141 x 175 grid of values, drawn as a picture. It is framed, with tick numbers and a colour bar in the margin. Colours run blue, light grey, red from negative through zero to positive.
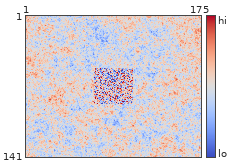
The halves do not mirror each other. Values change most from cell to cell in the centre. There is no overall slope. In the centre lies a patch that is rougher than the rest. No regular stripes run through it. No single row or column stands out from its neighbours. Overall the values sit about 50% of the way up the scale.
